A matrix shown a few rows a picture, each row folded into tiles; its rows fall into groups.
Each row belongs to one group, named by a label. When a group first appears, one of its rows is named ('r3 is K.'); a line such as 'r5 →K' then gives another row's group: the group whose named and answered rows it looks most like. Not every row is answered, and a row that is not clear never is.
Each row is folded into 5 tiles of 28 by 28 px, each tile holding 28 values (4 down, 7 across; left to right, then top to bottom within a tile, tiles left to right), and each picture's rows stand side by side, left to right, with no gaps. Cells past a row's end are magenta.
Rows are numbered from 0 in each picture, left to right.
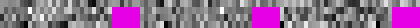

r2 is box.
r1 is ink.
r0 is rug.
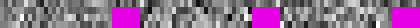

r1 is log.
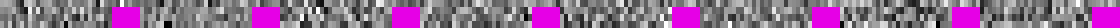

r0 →ink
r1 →ink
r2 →rug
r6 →box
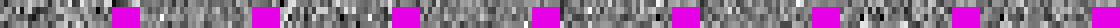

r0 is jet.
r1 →ink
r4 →rug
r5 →rug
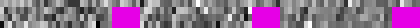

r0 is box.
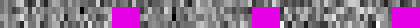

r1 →jet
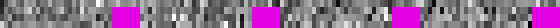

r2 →log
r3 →log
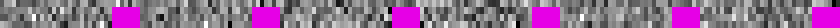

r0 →rug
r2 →log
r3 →box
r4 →ink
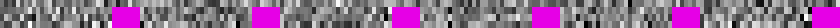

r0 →rug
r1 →box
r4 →ink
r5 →log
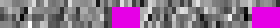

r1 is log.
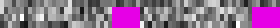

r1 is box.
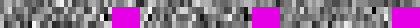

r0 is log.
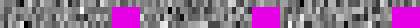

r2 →ink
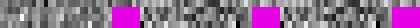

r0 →ink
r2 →box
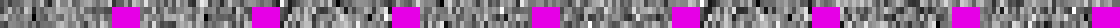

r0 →jet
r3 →ink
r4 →rug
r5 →log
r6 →box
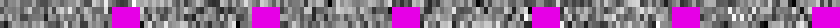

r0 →jet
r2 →jet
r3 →log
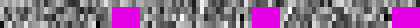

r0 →box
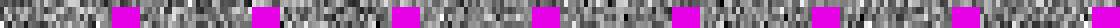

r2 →box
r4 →jet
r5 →ink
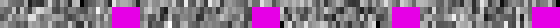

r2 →box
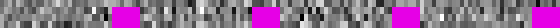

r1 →jet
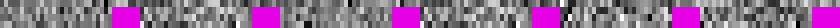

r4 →log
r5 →box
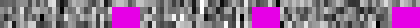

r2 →box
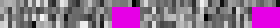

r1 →jet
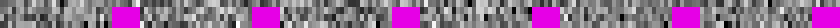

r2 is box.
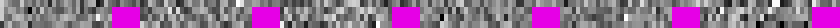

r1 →rug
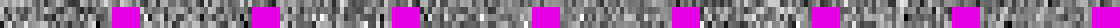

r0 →box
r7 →ink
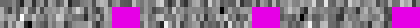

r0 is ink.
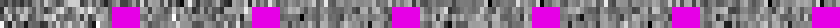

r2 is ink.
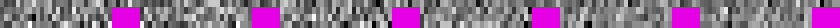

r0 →rug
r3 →log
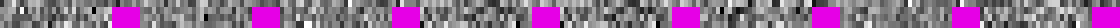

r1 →jet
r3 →box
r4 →box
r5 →jet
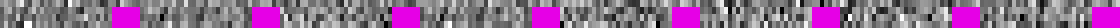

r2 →log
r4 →box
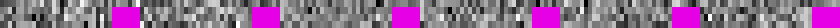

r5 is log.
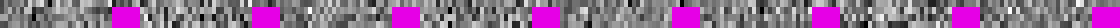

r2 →rug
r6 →rug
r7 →rug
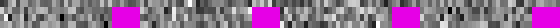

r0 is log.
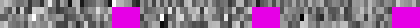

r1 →rug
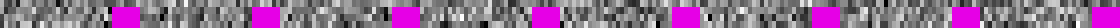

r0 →log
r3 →rug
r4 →box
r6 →ink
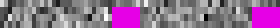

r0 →log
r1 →jet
